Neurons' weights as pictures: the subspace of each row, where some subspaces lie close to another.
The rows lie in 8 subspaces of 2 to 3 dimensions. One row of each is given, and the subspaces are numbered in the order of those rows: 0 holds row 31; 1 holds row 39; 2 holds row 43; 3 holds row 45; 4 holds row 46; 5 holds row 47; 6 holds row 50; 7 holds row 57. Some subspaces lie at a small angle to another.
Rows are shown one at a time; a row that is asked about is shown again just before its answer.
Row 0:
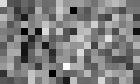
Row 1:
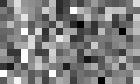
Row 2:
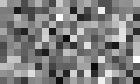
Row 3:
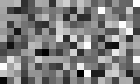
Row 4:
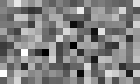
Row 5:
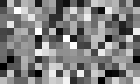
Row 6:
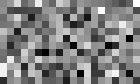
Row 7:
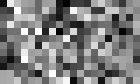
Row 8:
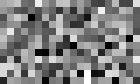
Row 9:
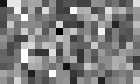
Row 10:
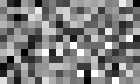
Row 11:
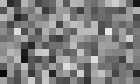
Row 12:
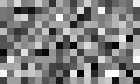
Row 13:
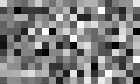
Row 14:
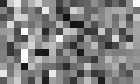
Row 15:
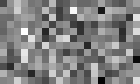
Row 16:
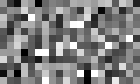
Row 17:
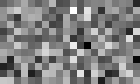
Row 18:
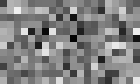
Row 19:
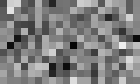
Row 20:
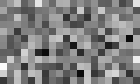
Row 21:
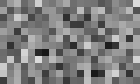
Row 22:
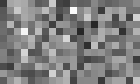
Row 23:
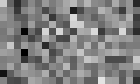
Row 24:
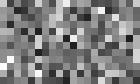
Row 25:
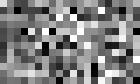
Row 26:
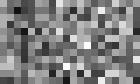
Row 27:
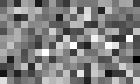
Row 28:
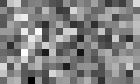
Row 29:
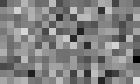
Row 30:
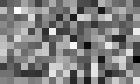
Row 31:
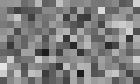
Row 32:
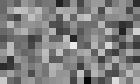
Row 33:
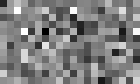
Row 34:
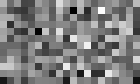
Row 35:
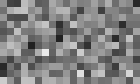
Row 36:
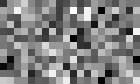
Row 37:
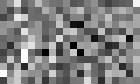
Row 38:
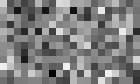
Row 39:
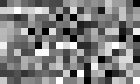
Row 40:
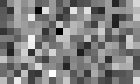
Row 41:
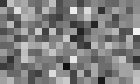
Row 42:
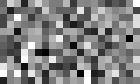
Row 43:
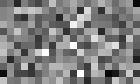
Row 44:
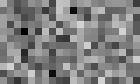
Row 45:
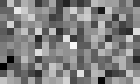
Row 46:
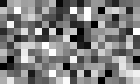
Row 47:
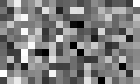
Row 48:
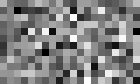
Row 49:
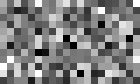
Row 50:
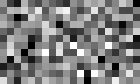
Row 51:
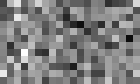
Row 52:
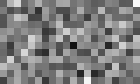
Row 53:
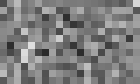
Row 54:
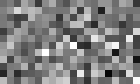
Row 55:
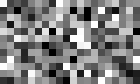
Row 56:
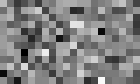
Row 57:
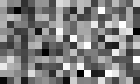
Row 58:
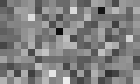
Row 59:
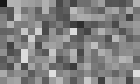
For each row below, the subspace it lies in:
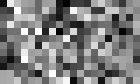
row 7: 3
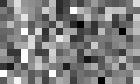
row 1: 5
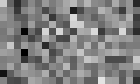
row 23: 1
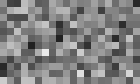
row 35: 7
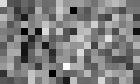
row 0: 7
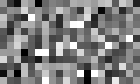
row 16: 6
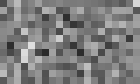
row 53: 0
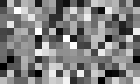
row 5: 3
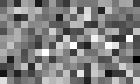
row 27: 5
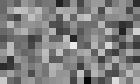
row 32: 6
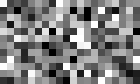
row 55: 4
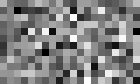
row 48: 1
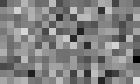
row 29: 2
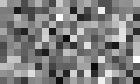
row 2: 2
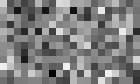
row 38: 0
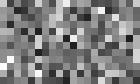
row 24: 3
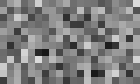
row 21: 0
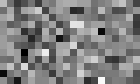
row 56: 2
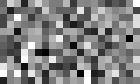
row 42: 4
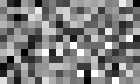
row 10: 6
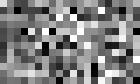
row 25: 1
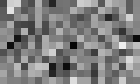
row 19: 1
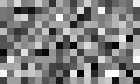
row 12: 2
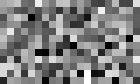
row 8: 6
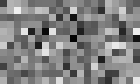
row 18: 1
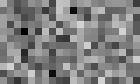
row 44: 5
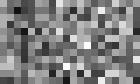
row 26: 7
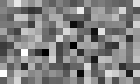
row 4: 2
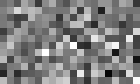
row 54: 5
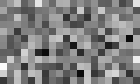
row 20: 0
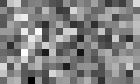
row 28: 7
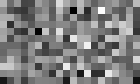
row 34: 7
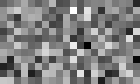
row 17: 4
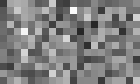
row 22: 5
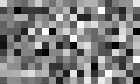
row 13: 1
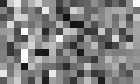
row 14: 0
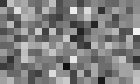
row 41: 4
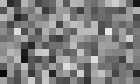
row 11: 4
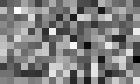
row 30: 1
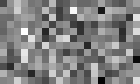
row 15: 2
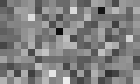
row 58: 6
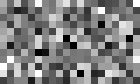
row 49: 3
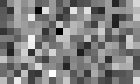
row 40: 6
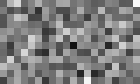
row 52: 6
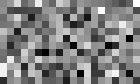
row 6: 0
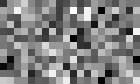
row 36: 4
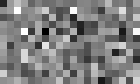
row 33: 1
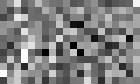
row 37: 5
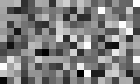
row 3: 7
